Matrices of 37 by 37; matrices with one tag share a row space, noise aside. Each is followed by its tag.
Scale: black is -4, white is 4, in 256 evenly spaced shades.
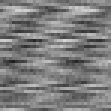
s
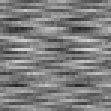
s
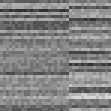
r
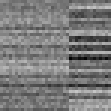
r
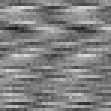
s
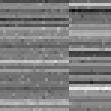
r
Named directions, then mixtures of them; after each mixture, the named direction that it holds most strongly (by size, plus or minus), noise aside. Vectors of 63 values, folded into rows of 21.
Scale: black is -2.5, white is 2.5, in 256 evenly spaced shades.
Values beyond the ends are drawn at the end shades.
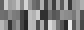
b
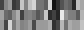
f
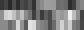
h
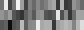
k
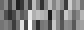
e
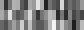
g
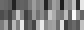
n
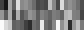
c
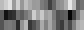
h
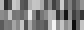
g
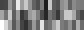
c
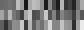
g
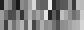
f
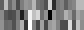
e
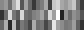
f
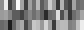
k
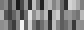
e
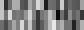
g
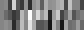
e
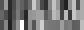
n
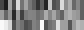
c
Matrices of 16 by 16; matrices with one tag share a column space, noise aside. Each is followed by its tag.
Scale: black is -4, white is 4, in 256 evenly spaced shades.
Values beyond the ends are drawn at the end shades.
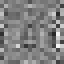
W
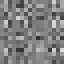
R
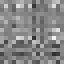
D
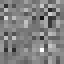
R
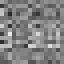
W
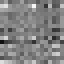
D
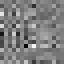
W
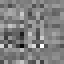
W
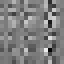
R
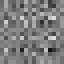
R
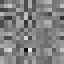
R
